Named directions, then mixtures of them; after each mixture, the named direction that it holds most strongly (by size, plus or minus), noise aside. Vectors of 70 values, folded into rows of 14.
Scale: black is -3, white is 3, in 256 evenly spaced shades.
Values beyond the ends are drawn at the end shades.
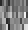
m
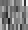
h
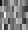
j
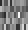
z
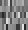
z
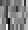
h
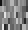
j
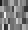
j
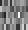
z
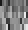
m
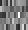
z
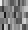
j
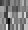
m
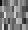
j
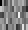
z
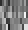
m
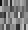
z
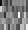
z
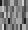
j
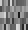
z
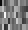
j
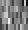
h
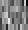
h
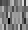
h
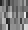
m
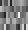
z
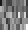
m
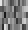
j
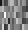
j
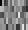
z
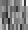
h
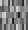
z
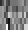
m
